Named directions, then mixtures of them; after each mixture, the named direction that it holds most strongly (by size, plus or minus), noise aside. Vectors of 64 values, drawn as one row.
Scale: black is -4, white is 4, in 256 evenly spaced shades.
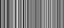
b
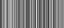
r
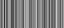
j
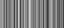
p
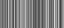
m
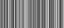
m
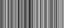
p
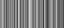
p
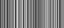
b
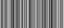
b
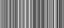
m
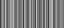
r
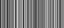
b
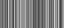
m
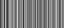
b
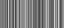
m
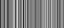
b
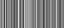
p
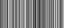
m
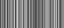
m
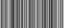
b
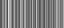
r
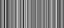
b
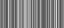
m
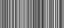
m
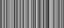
p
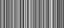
p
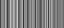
b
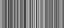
r
